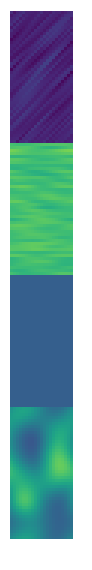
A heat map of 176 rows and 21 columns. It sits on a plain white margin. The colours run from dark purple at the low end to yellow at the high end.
The table splits into 4 rows of 1 panel. Panel 1,1: very low, slanting up to the right, faint in contrast. Panel 2,1: high, streaked across, faint in contrast. Panel 3,1: low, flat. Panel 4,1: middling, smooth, strong in contrast.
